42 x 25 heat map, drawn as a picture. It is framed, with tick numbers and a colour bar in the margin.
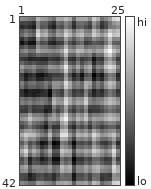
Ninth with the lowest average: middle left. Stripes: horizontal, repeating 10 times. Ninth with the highest average: top right.
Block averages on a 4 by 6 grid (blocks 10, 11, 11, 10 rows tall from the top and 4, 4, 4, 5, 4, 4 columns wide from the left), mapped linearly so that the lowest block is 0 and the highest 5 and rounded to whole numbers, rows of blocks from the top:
1 3 3 3 3 5 | 0 0 3 2 1 3 | 3 1 4 3 2 3 | 2 2 2 2 3 3
